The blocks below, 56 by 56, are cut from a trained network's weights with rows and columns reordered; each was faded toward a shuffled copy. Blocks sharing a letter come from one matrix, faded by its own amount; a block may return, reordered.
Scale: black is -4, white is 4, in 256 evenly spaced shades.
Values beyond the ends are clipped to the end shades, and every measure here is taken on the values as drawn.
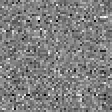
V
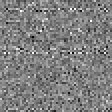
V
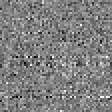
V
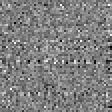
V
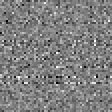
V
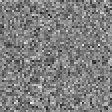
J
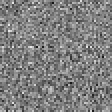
J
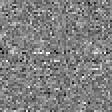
V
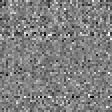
V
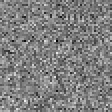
J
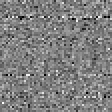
V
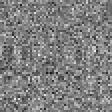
J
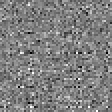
V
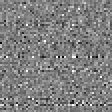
V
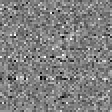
V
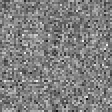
J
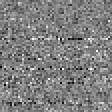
V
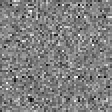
V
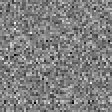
J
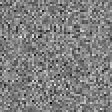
J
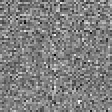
J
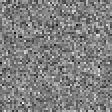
J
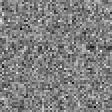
J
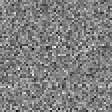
J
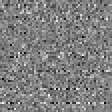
V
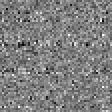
V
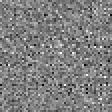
V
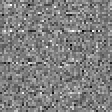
V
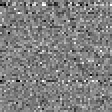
V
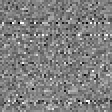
V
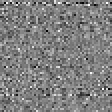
V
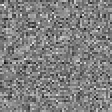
J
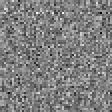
J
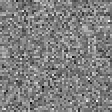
J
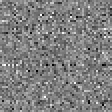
V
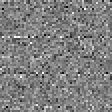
V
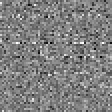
V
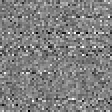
V
